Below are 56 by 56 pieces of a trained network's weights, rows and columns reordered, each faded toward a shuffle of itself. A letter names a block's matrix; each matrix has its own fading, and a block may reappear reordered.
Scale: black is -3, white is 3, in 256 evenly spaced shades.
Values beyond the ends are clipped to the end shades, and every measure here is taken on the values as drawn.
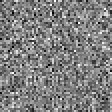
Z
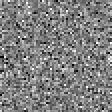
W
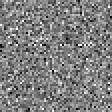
W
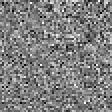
Z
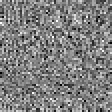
Z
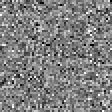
W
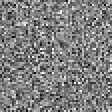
Z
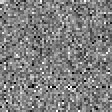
W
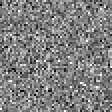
W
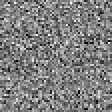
Z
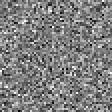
Z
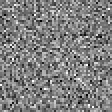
Z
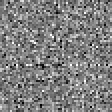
W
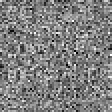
Z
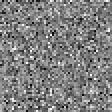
W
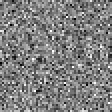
Z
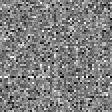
W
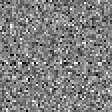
W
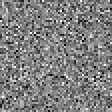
W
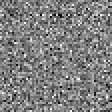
W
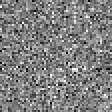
W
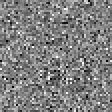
W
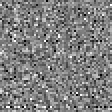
W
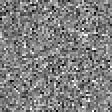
W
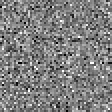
W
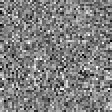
Z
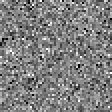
W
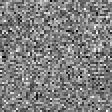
Z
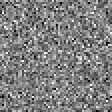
W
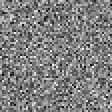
Z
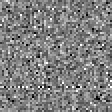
W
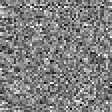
Z
